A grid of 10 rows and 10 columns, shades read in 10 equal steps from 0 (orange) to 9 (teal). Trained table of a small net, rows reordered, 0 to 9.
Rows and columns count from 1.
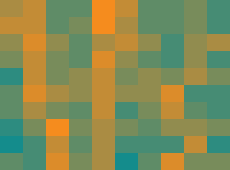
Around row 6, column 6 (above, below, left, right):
5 7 2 4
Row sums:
43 42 38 47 43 39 49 45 58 48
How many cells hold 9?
2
